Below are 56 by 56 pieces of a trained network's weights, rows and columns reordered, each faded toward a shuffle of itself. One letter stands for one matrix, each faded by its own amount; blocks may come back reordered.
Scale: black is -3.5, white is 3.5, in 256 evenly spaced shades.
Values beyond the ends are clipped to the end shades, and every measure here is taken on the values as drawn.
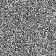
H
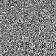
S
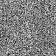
H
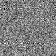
S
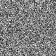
H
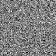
S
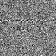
S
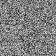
H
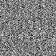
S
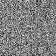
H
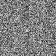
H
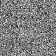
H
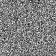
H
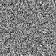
S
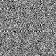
S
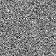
S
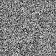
H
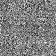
H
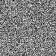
H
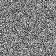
H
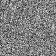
H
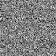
S
